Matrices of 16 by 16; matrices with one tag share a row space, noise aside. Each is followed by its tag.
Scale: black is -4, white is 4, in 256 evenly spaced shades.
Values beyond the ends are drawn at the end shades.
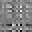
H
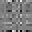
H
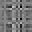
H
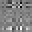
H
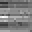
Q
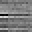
Q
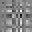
H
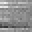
Q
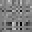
H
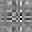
H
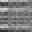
Q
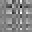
H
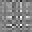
H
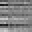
Q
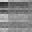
Q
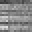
Q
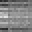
Q
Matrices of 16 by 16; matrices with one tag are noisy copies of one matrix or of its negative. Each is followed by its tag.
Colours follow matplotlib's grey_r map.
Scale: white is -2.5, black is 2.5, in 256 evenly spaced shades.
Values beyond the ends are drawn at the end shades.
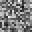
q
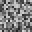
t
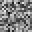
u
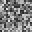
t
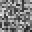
q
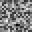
u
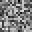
q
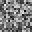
t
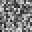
t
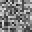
q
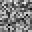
u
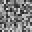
t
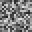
u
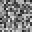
t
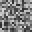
q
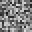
q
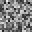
t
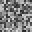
t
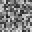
t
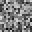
t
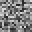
q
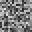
q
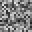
u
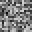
q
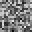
q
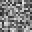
q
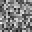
t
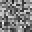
q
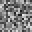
t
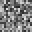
t
